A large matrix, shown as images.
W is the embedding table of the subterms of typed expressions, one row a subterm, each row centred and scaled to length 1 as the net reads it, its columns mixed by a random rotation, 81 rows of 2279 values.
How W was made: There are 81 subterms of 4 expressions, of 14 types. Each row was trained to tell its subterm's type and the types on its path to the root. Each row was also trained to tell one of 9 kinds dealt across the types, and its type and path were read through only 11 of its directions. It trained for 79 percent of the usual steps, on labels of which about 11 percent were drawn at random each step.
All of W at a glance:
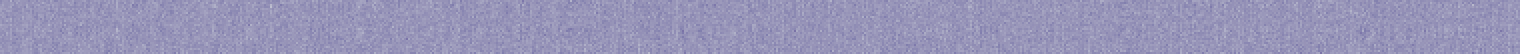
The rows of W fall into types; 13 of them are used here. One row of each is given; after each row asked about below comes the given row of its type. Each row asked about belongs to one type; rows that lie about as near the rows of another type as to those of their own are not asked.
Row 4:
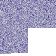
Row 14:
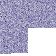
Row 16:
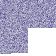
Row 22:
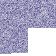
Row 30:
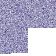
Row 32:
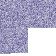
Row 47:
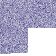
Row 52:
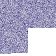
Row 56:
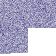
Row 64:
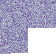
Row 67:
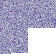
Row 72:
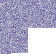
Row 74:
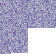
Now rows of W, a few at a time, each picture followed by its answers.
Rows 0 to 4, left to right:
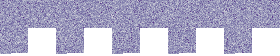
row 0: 56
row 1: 47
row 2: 14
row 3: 14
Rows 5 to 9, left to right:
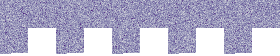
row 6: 52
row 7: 72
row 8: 52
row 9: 16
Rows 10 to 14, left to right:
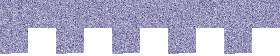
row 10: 52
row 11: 47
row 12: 72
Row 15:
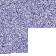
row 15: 32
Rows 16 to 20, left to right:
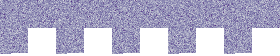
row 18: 22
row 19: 32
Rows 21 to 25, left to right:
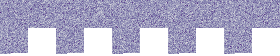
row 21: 56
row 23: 72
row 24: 14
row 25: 30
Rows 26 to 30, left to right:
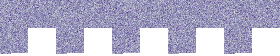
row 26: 72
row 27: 30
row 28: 22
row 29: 47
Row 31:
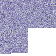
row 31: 16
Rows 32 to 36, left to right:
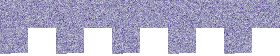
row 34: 22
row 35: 16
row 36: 56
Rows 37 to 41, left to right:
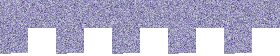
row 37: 74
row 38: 16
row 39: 52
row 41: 64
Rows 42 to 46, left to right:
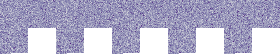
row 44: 52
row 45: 47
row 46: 56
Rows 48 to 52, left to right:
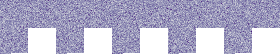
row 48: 4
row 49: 64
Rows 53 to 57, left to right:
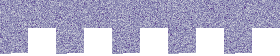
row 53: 74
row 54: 16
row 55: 47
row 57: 16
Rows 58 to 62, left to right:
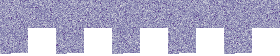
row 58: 72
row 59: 64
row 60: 30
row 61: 74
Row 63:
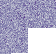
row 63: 32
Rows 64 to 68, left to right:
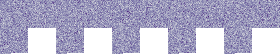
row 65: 74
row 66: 72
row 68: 32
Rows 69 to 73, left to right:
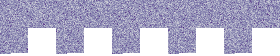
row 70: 22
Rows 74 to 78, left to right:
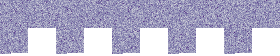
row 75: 74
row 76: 32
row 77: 32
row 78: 14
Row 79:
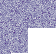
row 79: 74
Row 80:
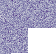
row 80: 14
